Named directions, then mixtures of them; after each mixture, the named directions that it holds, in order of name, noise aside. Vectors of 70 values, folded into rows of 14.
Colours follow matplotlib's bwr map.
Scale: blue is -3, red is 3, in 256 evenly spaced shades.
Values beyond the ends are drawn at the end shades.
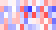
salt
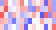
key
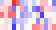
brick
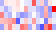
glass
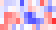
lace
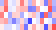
key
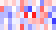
lace, salt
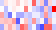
glass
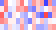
glass, key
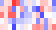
brick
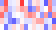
key, lace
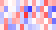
salt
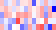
glass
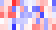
brick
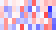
glass, salt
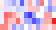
lace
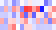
brick, salt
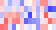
lace, salt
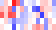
brick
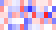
key, salt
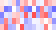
salt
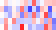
glass, salt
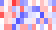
brick, glass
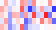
key, salt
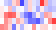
brick, lace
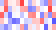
key, lace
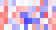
key, lace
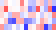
glass, key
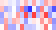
salt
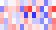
salt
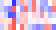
brick, glass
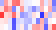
brick, key
